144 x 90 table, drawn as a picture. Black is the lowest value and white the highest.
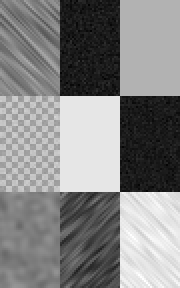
The table splits into 3 rows of 3 panels. Panel 1,1: middling, slanting down to the right. Panel 1,2: very low, fine-grained, faint in contrast. Panel 1,3: high, flat. Panel 2,1: high, checkered. Panel 2,2: very high, flat. Panel 2,3: very low, fine-grained, faint in contrast. Panel 3,1: middling, blotchy, faint in contrast. Panel 3,2: low, slanting up to the right. Panel 3,3: very high, slanting down to the right, faint in contrast.
